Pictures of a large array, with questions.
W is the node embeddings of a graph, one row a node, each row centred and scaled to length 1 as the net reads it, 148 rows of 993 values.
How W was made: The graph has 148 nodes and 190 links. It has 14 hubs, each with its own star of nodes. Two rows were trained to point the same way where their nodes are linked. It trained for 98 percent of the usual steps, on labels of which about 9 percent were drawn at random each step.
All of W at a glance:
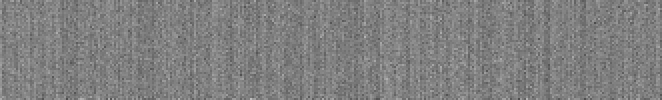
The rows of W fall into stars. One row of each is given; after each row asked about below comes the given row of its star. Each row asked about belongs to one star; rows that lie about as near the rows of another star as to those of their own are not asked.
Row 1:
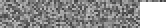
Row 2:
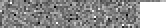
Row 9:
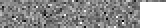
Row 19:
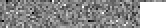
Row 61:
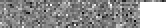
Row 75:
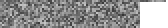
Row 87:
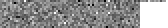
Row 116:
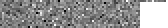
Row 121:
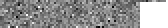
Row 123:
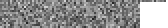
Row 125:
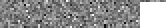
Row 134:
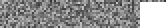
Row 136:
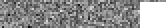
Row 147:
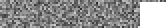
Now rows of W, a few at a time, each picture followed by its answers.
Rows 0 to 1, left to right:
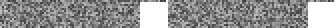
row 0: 61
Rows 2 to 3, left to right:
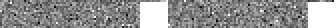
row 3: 123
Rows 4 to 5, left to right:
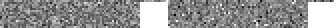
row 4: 116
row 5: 1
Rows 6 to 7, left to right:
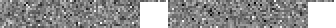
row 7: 123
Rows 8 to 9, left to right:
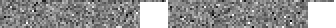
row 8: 61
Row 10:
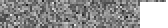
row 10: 61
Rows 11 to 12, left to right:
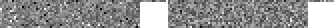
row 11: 9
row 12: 75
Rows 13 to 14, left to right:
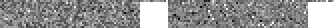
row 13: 136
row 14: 123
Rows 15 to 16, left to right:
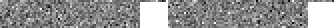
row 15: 125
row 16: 1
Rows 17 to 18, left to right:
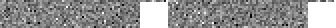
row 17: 2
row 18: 134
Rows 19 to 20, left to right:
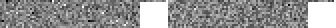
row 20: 125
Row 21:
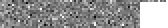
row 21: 125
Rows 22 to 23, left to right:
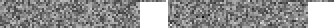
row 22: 121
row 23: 61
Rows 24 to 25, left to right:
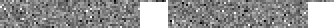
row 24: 1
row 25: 136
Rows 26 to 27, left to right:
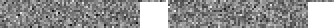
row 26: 2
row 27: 123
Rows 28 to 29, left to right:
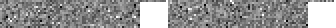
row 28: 9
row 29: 1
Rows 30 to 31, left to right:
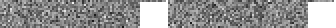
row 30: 87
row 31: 19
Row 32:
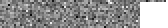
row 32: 125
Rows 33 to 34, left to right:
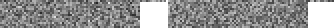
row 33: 2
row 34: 9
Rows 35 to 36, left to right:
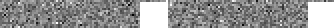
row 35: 2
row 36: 147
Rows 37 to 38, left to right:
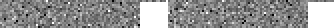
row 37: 9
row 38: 2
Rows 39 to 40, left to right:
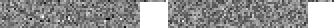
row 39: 75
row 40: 19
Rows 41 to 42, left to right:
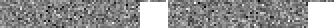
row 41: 116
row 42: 61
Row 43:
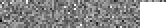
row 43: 1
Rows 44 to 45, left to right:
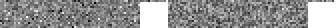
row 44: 75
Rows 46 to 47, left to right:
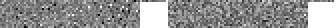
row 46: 121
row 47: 147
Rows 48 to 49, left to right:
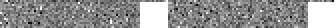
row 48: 2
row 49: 2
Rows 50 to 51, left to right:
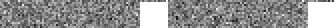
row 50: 116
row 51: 1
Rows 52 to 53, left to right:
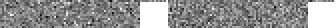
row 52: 61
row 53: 125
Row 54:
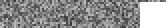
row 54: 123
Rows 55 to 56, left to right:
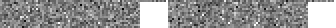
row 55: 1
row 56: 61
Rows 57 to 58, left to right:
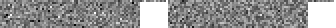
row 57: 147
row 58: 125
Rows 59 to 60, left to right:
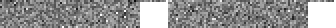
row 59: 121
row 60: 9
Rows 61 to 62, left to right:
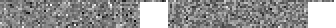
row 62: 2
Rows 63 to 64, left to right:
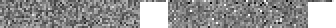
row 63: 87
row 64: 123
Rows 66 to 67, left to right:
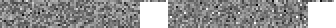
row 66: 116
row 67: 87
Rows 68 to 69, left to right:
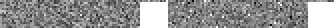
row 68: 147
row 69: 123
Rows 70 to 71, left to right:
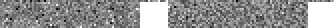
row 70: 123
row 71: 87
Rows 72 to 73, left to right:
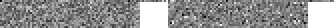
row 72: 121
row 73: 19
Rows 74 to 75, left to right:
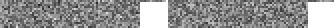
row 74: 125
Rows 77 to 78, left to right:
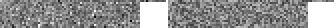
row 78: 116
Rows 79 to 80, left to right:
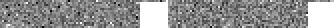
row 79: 136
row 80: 87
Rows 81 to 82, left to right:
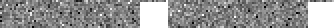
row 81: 134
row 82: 121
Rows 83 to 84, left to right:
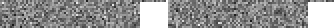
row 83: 19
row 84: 9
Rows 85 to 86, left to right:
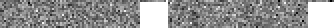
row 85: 75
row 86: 61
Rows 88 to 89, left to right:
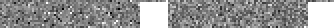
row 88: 87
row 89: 123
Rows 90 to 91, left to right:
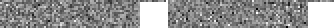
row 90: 134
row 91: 19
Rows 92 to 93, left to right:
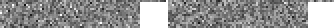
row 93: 2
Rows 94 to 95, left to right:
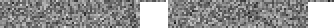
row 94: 134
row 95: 134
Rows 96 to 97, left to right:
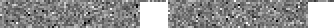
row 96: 116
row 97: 125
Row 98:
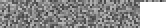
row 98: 87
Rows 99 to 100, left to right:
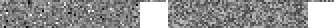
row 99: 116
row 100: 136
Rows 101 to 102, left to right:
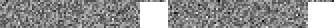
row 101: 121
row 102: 134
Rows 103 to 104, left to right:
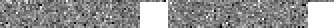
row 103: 2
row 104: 116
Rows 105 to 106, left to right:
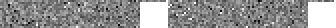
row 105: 9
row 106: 1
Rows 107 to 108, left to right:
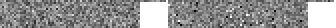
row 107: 61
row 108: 136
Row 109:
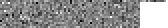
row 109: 1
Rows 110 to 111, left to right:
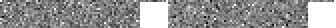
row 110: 1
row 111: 9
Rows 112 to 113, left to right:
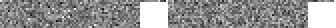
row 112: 125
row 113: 19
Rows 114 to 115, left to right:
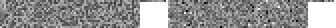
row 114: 19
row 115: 1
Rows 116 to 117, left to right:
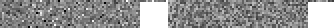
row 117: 125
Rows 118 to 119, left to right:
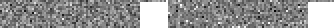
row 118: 19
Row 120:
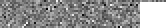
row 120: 61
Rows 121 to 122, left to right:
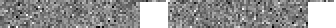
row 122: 125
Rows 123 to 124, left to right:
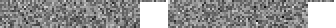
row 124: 19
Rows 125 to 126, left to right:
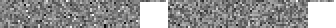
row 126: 1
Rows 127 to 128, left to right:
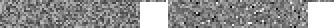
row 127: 2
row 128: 116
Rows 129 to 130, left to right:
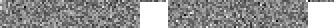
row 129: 19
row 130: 147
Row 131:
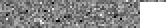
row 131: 75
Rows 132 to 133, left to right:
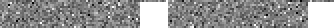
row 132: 87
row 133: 61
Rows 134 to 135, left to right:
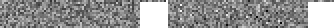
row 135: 2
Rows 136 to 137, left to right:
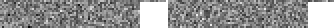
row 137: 87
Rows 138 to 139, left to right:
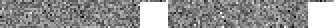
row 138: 134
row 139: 121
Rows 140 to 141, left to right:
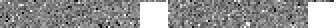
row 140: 134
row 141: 125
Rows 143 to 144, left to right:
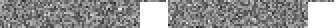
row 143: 61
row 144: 134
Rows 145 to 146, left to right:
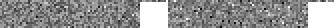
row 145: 9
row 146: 134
